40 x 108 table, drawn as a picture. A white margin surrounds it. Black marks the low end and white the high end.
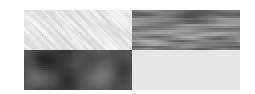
It is made of 2 by 2 panels. Panel 1,1: very high, slanting down to the right, faint in contrast. Panel 1,2: middling, streaked across. Panel 2,1: low, smooth. Panel 2,2: very high, flat.
